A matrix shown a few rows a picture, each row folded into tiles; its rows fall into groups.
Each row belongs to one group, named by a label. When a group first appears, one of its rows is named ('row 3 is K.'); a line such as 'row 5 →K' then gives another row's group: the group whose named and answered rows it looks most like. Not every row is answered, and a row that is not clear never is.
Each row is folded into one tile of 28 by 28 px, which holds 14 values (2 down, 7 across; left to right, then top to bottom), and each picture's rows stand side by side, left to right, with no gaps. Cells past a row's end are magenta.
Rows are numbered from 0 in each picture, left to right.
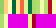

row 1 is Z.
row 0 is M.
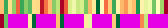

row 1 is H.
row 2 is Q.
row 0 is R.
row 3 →M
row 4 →H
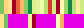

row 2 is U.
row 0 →H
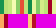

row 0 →Z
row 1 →Z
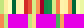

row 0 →M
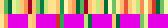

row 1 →U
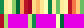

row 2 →H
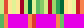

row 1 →Z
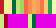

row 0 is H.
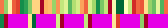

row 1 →H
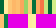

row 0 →H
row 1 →R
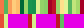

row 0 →R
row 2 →M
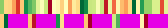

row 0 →H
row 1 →Z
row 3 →Z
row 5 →Z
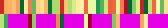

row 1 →R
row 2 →Q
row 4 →R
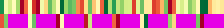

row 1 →Q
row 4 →Z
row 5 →H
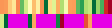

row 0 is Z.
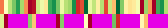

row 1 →U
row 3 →Z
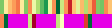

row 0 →H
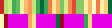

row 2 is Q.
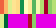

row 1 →R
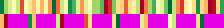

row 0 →Z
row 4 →H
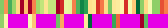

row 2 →U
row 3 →H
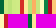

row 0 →Z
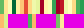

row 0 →M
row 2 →U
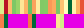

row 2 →M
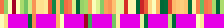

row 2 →R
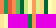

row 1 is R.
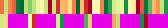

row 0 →R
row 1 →Z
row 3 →U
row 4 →M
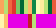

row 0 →R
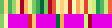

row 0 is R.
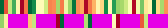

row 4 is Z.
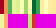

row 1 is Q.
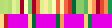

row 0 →Z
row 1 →Q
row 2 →R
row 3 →H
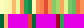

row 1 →H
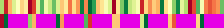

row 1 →U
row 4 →U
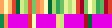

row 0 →R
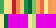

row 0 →H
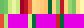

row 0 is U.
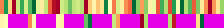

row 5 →R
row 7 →H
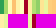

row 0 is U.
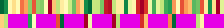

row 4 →M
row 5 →U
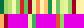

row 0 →Z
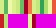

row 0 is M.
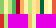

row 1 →M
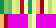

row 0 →Z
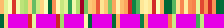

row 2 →M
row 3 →H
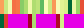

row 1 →M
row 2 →M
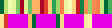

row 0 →Z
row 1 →H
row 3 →R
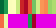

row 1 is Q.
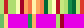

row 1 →R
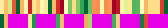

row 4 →U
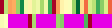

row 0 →R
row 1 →M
